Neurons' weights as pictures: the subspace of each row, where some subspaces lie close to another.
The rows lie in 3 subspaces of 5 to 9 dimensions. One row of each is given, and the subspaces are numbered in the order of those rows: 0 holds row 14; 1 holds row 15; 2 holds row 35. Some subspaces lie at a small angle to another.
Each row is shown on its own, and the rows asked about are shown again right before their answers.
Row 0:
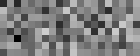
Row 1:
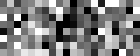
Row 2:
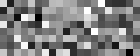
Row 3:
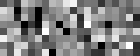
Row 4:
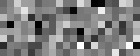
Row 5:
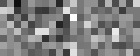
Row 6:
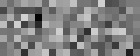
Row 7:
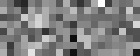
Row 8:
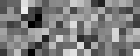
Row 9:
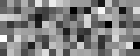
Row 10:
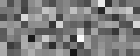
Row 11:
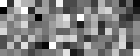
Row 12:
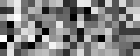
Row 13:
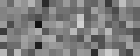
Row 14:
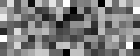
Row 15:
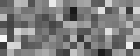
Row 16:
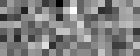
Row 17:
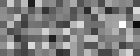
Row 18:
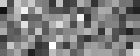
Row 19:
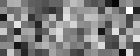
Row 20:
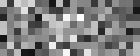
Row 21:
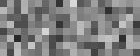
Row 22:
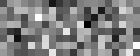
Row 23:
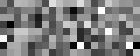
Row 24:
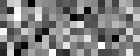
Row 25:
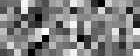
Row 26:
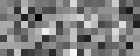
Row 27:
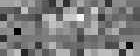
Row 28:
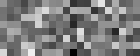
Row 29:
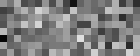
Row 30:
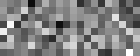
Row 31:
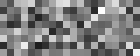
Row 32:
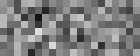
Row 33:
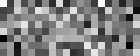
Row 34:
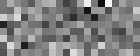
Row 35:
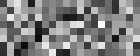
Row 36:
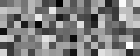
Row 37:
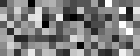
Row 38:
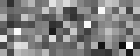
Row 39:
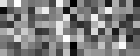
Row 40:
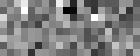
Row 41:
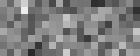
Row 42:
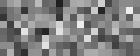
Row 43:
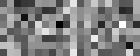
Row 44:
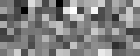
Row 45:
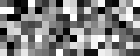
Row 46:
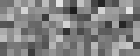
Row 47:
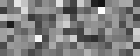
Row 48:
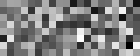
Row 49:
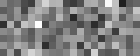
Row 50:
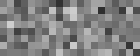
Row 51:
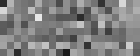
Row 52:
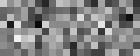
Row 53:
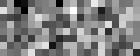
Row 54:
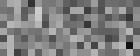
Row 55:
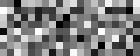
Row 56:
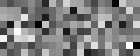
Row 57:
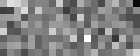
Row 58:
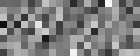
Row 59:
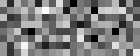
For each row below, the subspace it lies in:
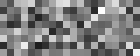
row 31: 1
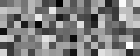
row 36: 2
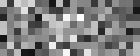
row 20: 0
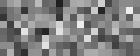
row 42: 0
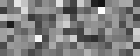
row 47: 2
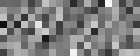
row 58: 2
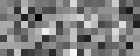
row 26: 2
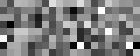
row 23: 1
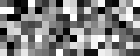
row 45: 2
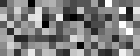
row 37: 1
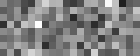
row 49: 2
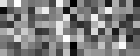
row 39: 1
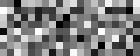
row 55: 2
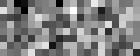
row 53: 0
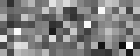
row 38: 1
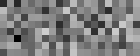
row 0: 1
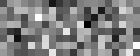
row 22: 2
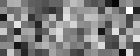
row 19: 2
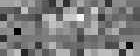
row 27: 2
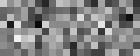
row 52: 2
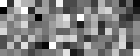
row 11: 0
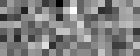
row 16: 0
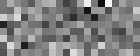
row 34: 2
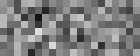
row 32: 2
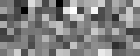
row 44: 0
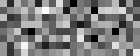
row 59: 2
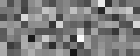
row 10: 2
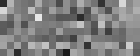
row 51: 0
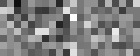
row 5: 2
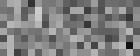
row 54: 1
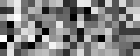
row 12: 2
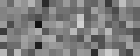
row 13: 2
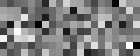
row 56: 2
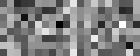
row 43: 2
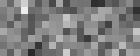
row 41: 0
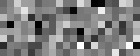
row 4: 2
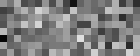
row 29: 2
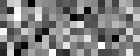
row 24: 2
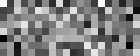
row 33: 0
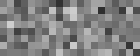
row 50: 1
